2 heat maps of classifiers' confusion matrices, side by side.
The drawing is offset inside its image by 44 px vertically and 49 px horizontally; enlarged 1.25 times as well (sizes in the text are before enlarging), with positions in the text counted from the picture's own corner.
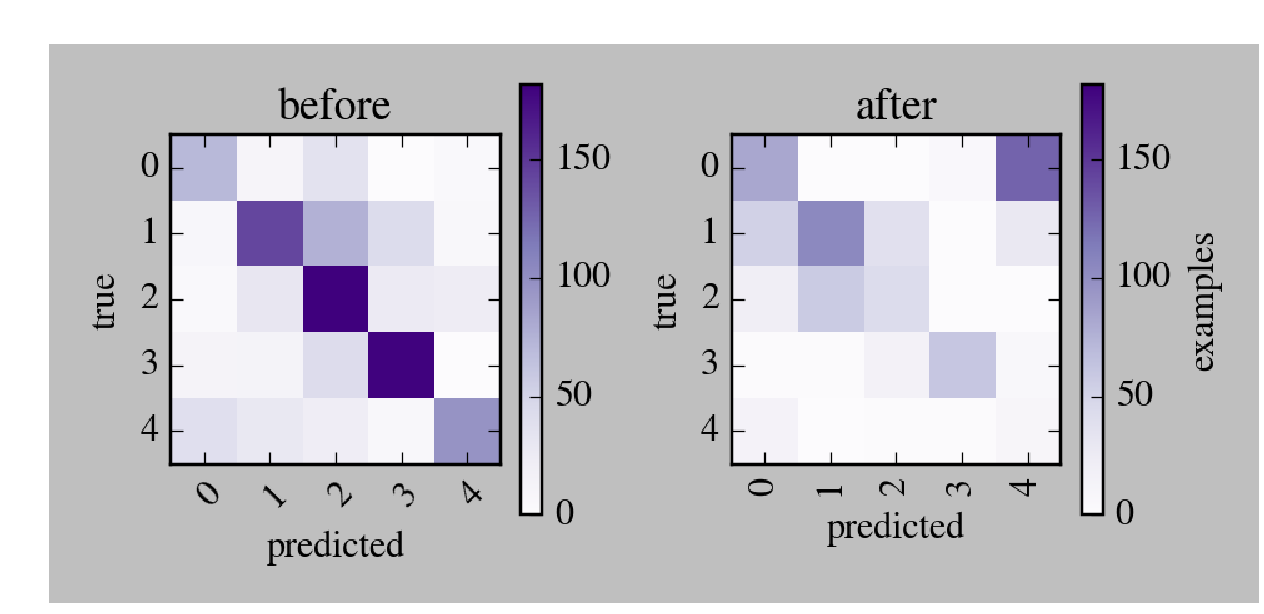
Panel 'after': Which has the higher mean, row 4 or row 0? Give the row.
0
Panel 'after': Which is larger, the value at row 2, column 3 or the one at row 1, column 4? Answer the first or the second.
the second
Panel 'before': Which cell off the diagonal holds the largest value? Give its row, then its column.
1, 2
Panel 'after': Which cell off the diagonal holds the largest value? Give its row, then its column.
0, 4
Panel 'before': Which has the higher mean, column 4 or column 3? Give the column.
3
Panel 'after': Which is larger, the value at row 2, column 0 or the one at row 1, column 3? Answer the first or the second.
the first
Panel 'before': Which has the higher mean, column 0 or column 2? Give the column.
2
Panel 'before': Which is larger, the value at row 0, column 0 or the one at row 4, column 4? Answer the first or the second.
the second
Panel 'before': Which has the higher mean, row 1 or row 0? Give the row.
1
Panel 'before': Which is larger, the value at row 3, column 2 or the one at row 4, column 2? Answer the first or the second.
the first
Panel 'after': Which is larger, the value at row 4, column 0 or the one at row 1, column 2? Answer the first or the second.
the second
